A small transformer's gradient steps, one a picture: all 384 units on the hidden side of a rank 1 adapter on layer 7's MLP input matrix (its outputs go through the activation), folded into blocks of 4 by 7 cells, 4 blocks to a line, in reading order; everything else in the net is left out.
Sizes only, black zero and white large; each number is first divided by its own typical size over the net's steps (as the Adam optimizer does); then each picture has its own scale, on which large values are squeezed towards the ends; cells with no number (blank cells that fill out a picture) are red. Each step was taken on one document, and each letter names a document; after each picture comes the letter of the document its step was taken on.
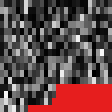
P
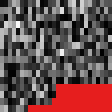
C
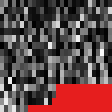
P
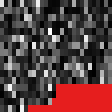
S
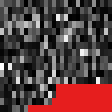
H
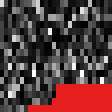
S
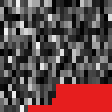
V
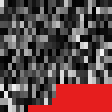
P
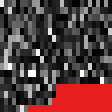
S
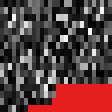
H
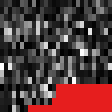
H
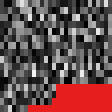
C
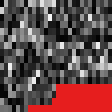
V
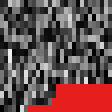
C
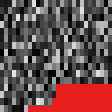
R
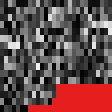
R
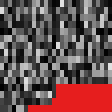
R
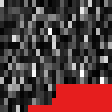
S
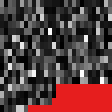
S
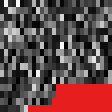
V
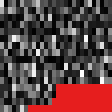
S
